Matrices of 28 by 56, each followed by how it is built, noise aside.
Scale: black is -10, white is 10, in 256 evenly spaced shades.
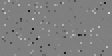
sparse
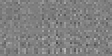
low rank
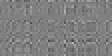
low rank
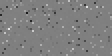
sparse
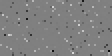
sparse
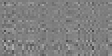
low rank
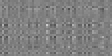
low rank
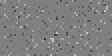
sparse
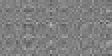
low rank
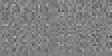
low rank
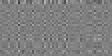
low rank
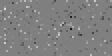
sparse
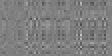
low rank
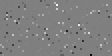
sparse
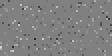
sparse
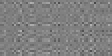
low rank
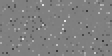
sparse
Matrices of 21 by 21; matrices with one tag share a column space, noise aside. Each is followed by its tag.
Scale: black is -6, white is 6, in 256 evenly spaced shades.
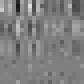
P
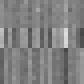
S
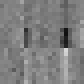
S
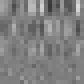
P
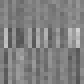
S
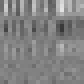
P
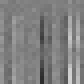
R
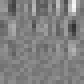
P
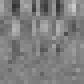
P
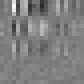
P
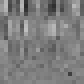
P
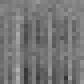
R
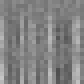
R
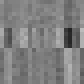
S
